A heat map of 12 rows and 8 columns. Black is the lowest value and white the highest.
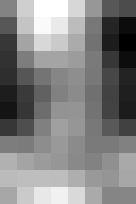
Roughest part: top left. Lone odd cells: none. Average level on the scale: 50%. Stripes: none. Calmest part: centre.
